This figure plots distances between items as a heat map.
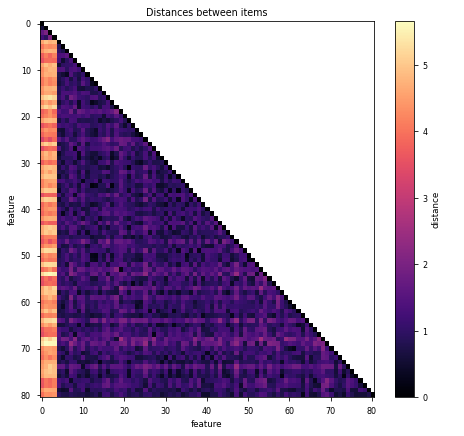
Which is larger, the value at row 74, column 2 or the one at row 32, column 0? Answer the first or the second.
the first
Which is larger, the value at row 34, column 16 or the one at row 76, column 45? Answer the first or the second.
the first
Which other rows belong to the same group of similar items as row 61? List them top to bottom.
4, 5, 6, 7, 8, 9, 10, 11, 12, 13, 14, 15, 16, 17, 18, 19, 20, 21, 22, 23, 24, 25, 26, 27, 28, 29, 30, 31, 32, 33, 34, 35, 36, 37, 38, 39, 40, 41, 42, 43, 44, 45, 46, 47, 48, 49, 50, 51, 52, 53, 54, 55, 56, 57, 58, 59, 60, 62, 63, 64, 65, 66, 67, 68, 69, 70, 71, 72, 73, 74, 75, 76, 77, 78, 79, 80
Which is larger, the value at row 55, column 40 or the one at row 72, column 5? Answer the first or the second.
the first
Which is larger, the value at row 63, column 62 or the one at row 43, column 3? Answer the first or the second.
the second
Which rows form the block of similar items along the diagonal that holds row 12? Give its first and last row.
4 to 80
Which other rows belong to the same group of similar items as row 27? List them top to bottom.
4, 5, 6, 7, 8, 9, 10, 11, 12, 13, 14, 15, 16, 17, 18, 19, 20, 21, 22, 23, 24, 25, 26, 28, 29, 30, 31, 32, 33, 34, 35, 36, 37, 38, 39, 40, 41, 42, 43, 44, 45, 46, 47, 48, 49, 50, 51, 52, 53, 54, 55, 56, 57, 58, 59, 60, 61, 62, 63, 64, 65, 66, 67, 68, 69, 70, 71, 72, 73, 74, 75, 76, 77, 78, 79, 80
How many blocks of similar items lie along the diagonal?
2
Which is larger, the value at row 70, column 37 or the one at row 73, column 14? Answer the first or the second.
the first
